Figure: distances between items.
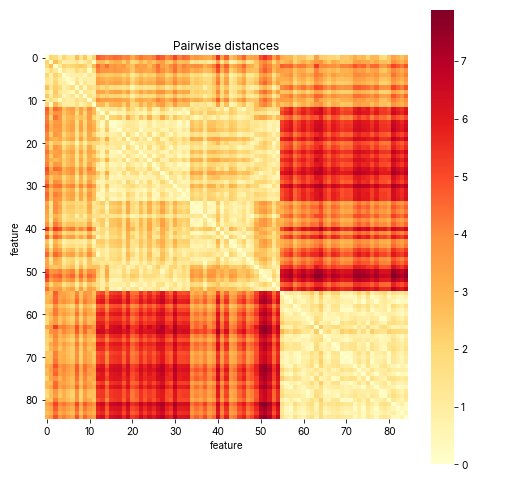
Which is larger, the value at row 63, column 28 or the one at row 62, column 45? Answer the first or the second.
the first
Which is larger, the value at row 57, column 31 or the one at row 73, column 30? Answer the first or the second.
the second
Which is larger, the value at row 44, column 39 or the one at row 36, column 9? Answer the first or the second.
the second
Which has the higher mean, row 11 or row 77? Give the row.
77
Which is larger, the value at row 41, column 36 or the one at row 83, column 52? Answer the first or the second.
the second
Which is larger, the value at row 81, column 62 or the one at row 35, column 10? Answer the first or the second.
the second
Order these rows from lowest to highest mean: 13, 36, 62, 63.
36, 13, 62, 63
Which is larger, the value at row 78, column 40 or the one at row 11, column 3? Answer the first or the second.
the first
